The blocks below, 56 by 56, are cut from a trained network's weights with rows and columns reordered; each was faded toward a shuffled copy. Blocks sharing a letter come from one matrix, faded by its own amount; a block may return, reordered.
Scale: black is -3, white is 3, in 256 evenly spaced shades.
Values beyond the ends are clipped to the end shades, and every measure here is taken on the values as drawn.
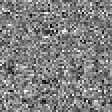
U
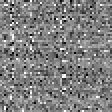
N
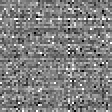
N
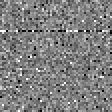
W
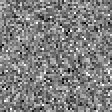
W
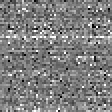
N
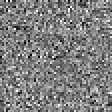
U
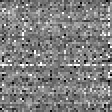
N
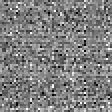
N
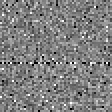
W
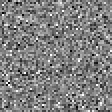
W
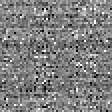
N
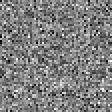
U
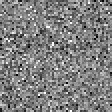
W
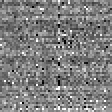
N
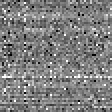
N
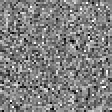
W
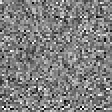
U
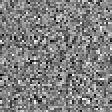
U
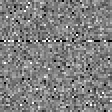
W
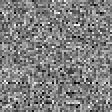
U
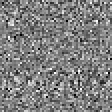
U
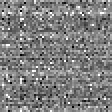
N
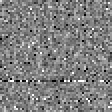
W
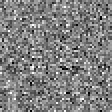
U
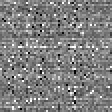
N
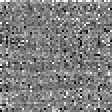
N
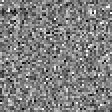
W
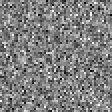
W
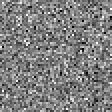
W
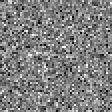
W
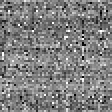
N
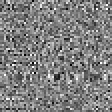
U
